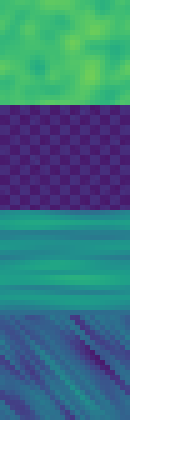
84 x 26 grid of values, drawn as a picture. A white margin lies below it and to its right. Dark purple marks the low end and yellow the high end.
It is made of 4 by 1 panels. Panel 1,1: high, blotchy, faint in contrast. Panel 2,1: very low, checkered, faint in contrast. Panel 3,1: middling, streaked across. Panel 4,1: low, slanting down to the right.
